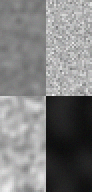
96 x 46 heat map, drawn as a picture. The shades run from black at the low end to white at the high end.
It is made of 2 by 2 panels. Panel 1,1: middling, blotchy, faint in contrast. Panel 1,2: high, fine-grained. Panel 2,1: high, blotchy. Panel 2,2: very low, smooth, faint in contrast.
